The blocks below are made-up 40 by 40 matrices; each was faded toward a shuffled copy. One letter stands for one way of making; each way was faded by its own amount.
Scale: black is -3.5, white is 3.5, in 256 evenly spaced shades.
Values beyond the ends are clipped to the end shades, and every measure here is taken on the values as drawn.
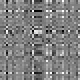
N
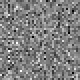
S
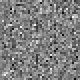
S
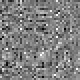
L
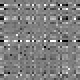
N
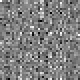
L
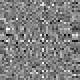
L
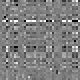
N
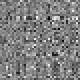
L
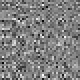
L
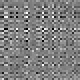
N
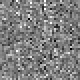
S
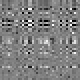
N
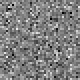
S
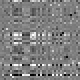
N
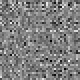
L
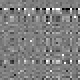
N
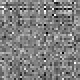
L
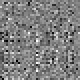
L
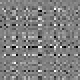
N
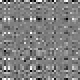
N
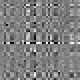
N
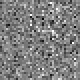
S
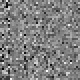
S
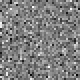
S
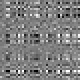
N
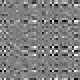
N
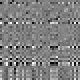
N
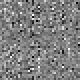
S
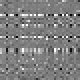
N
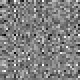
L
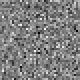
S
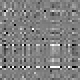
N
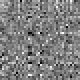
L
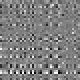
N
